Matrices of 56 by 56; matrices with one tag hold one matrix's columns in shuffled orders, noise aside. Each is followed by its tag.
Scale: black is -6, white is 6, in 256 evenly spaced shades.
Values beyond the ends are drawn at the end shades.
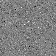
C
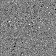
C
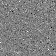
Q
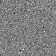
Q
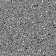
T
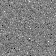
T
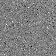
C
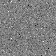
T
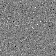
C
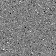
Q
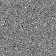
C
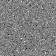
T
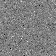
T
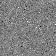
C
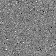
Q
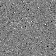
C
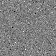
Q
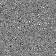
C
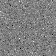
T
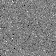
T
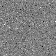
C
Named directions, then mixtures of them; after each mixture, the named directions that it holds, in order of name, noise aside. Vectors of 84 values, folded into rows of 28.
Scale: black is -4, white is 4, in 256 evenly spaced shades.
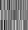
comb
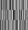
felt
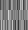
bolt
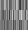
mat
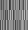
bolt, felt, mat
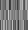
bolt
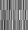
bolt, comb, mat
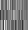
comb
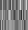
bolt, felt, mat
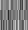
bolt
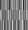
bolt, comb, mat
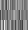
comb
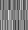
bolt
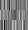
comb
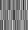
bolt, comb, felt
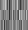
comb, mat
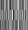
felt, mat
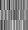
comb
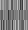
bolt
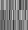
mat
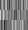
comb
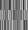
bolt, comb, felt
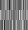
bolt, comb, mat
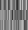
bolt, comb, mat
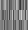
mat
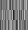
felt
